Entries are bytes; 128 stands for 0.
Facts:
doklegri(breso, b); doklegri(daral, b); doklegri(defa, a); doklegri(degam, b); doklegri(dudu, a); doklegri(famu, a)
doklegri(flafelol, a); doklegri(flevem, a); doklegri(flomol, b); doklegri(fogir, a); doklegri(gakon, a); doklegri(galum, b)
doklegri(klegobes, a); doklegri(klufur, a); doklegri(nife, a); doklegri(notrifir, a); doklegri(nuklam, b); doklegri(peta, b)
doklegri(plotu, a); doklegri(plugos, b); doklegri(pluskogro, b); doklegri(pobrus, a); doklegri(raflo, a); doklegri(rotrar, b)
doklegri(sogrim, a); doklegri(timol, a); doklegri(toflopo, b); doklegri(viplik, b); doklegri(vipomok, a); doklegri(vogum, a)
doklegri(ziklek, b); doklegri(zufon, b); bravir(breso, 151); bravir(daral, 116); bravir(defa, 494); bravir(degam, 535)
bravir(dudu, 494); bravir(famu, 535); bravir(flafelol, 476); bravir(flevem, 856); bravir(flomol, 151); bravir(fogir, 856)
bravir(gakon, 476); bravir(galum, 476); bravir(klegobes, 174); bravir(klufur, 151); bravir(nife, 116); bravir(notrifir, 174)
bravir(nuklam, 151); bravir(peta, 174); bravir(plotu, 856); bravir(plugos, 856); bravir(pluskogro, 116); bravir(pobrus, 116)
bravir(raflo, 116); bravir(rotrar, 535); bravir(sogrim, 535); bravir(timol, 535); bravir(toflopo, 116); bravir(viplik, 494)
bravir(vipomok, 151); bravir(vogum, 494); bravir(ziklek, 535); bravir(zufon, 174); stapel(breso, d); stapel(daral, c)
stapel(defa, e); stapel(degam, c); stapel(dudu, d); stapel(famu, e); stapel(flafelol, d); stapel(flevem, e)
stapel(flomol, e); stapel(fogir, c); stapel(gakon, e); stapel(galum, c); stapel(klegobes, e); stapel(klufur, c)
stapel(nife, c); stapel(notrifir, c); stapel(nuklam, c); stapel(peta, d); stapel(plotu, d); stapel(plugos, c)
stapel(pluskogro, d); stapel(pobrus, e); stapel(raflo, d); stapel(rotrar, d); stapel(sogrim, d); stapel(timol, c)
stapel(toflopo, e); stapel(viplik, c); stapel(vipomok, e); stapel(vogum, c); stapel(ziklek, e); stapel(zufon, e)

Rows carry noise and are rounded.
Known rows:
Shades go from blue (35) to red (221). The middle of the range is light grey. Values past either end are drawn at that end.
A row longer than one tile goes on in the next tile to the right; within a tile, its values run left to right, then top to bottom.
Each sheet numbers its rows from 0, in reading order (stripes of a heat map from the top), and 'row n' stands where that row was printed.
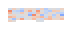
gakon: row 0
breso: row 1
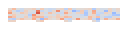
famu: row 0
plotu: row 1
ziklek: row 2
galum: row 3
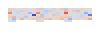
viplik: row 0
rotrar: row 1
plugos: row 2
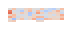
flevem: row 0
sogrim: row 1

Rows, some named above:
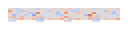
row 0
breso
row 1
degam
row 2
famu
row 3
degam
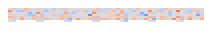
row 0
flomol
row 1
rotrar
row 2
daral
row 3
sogrim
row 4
nuklam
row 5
klufur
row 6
vipomok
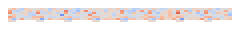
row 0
defa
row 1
vogum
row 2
flafelol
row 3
timol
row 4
flafelol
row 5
raflo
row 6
fogir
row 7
dudu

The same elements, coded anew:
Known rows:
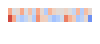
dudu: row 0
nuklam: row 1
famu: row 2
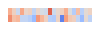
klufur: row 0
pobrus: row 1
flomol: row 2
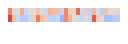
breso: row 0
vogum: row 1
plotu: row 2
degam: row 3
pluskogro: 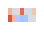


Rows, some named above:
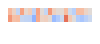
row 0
klufur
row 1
plugos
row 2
viplik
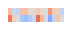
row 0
viplik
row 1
flafelol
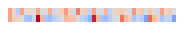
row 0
plugos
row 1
rotrar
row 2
fogir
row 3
rotrar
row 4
timol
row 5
timol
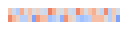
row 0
defa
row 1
notrifir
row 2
daral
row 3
flevem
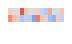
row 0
nife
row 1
zufon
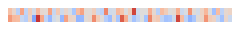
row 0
vipomok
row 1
sogrim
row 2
galum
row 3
toflopo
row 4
raflo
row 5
nuklam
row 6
peta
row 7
flomol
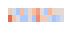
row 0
ziklek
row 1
nuklam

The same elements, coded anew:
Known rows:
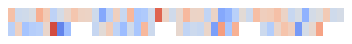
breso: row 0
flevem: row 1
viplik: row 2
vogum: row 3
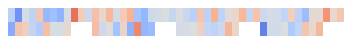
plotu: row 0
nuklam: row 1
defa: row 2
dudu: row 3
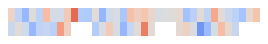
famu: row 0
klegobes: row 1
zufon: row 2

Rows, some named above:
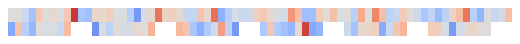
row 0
sogrim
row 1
dudu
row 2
flomol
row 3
breso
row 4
nife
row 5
toflopo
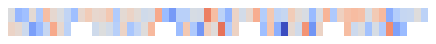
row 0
zufon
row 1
timol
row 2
pluskogro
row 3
rotrar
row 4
nuklam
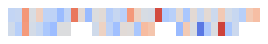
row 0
fogir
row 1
famu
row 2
peta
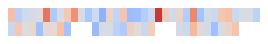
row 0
vipomok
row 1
plotu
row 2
notrifir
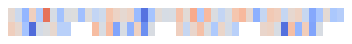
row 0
ziklek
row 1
plugos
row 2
klufur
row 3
degam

